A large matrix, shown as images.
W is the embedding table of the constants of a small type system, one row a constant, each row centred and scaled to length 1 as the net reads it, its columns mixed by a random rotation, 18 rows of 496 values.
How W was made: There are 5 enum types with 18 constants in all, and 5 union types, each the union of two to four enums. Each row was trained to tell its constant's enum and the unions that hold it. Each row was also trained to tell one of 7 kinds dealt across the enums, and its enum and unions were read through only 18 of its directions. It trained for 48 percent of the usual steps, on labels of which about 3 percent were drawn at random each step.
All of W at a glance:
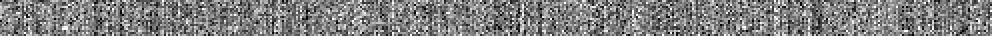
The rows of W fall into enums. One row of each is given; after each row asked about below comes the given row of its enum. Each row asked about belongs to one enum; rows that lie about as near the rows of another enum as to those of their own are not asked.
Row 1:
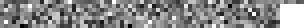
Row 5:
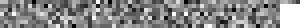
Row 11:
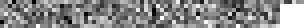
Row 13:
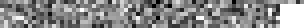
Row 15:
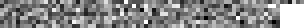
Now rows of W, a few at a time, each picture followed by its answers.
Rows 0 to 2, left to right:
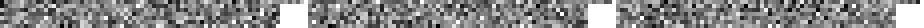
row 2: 15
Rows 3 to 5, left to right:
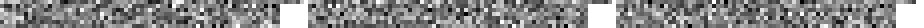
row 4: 5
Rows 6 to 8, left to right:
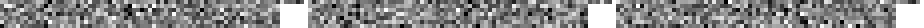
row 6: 15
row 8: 5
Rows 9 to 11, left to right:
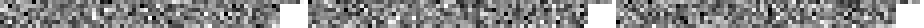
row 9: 11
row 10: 13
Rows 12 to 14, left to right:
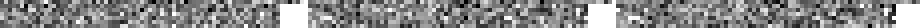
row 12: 5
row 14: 13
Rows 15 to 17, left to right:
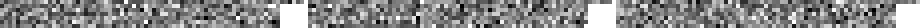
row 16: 13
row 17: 1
